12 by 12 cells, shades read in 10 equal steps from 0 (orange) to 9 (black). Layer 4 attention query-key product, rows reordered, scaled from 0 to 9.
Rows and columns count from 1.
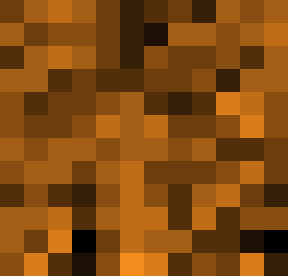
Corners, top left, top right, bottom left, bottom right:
5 3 4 7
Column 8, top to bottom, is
5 3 5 5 7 5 4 5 6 6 3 6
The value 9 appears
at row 11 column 4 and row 11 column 12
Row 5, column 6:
3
